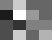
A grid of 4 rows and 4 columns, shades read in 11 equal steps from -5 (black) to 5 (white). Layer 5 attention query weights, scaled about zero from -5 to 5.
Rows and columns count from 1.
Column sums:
-8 8 -1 0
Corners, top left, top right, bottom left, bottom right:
0 -1 -2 2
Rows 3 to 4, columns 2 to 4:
-3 0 0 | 3 -1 2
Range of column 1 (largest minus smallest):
4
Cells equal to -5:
0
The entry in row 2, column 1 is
-4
